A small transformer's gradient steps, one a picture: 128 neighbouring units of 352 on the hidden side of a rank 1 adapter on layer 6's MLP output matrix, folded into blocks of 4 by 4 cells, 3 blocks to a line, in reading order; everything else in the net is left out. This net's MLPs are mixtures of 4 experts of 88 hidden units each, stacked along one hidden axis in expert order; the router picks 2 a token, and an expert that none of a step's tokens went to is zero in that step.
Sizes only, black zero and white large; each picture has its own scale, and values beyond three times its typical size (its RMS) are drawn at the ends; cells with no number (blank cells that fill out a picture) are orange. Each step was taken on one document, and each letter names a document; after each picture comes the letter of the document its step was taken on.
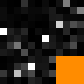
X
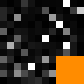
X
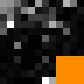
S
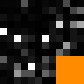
X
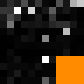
S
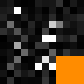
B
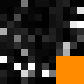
X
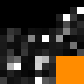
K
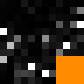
X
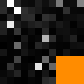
B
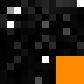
B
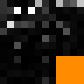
S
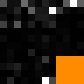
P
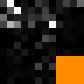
B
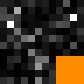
K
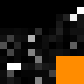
K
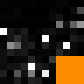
X
